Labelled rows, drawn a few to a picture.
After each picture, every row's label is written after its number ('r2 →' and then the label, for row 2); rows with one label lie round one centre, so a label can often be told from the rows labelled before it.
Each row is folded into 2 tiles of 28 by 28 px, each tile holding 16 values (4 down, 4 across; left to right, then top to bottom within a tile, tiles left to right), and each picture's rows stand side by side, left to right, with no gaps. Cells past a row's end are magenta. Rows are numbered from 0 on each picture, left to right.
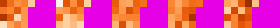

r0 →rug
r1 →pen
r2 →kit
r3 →kit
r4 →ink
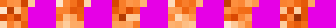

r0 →ink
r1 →pen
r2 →rug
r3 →pen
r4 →rug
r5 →ink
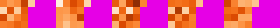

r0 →ink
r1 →pen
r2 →ink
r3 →ink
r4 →rug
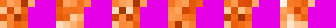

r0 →ink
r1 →rug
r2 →ink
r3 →kit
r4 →ink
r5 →pen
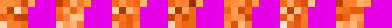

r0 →ink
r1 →rug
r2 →ink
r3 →ink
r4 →kit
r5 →ink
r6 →rug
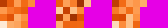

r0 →rug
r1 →ink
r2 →rug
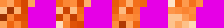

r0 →ink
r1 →ink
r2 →kit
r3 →pen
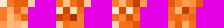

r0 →pen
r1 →ink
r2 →ink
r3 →kit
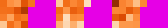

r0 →kit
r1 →pen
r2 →rug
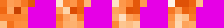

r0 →kit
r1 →pen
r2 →pen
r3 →pen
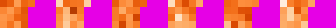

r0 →kit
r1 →pen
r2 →kit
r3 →pen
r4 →kit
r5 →pen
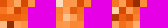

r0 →kit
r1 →pen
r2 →ink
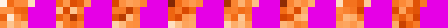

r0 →pen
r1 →ink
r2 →rug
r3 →rug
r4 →rug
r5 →rug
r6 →pen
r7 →kit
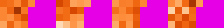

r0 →kit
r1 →rug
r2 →kit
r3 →ink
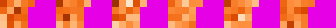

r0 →kit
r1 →rug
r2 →rug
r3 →rug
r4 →rug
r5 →kit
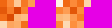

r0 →rug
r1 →pen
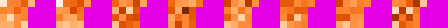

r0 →pen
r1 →pen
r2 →ink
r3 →kit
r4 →rug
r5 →rug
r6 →rug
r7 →ink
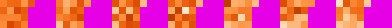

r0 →kit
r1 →kit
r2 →ink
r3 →ink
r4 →rug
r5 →rug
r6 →pen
